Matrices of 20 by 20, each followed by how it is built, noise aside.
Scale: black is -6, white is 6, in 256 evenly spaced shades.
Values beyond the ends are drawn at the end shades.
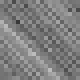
Toeplitz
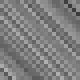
Toeplitz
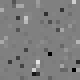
sparse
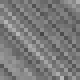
Toeplitz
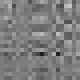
low rank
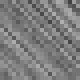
Toeplitz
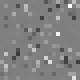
sparse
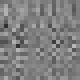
low rank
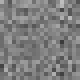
low rank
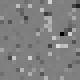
sparse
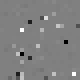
sparse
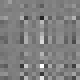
low rank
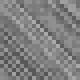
Toeplitz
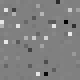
sparse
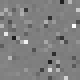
sparse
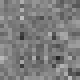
low rank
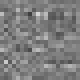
low rank
